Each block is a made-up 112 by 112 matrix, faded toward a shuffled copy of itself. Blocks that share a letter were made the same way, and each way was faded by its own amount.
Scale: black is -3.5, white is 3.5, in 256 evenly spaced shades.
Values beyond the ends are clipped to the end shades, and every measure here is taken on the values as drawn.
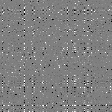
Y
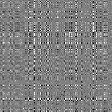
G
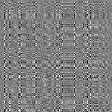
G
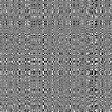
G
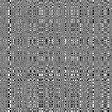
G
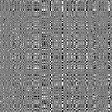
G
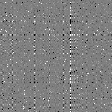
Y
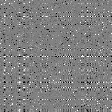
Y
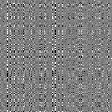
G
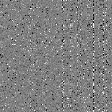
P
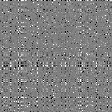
Y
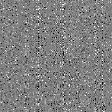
P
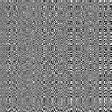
G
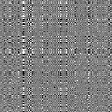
G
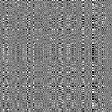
G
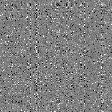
P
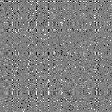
Y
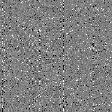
P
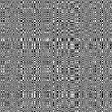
G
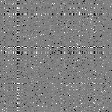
Y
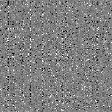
P
